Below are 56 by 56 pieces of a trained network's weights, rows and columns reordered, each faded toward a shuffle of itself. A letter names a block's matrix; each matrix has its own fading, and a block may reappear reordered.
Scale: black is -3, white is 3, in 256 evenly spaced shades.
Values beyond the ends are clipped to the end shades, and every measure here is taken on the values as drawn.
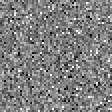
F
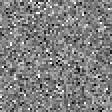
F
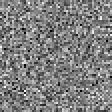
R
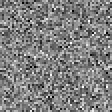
R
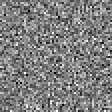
R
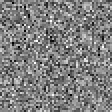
R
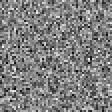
R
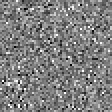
F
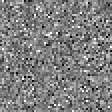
F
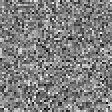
R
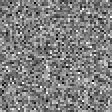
R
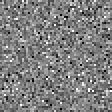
F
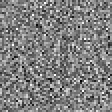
R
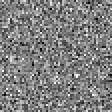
R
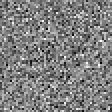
R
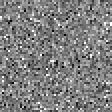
F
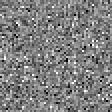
F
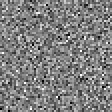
R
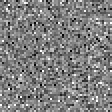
F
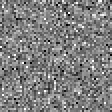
F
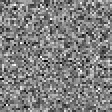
R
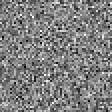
R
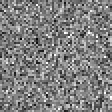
R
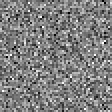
R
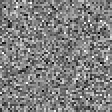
R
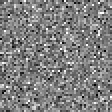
F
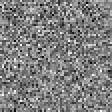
R
